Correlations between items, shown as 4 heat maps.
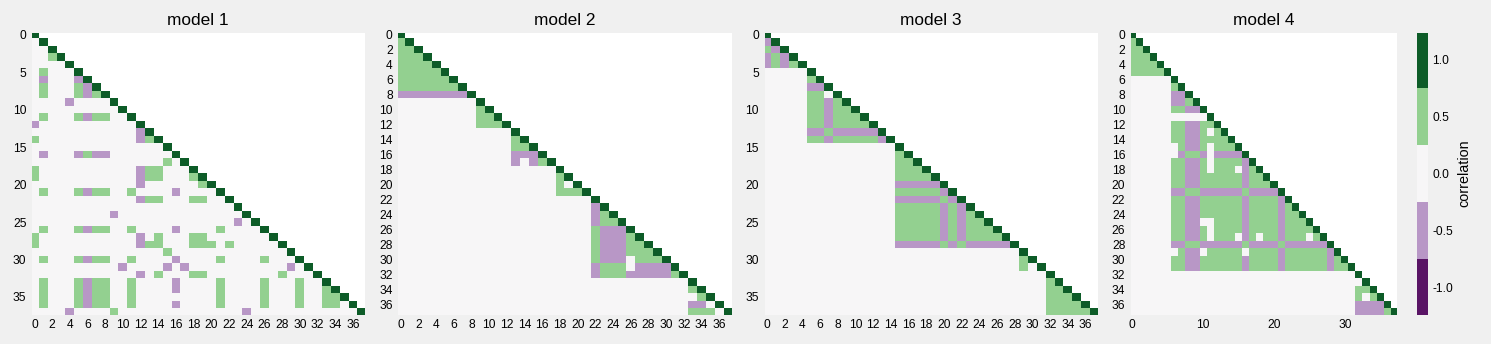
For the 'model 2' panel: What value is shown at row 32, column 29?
-0.5
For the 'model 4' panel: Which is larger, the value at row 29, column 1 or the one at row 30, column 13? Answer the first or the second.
the second
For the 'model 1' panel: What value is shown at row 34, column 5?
0.5
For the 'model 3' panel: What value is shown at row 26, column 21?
0.5
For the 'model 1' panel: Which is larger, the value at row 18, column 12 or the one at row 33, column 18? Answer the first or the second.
the second
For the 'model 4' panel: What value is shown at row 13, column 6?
0.5
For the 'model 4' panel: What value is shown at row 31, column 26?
0.5
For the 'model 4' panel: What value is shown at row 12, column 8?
-0.5
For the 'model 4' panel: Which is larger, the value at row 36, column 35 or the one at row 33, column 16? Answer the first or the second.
the second
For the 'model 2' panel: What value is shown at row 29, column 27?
0.5
